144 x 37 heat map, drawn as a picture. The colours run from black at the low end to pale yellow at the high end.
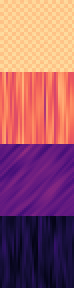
It is made of 4 by 1 panels. Panel 1,1: very high, checkered, faint in contrast. Panel 2,1: high, streaked downward. Panel 3,1: low, slanting up to the right, faint in contrast. Panel 4,1: very low, streaked downward, faint in contrast.
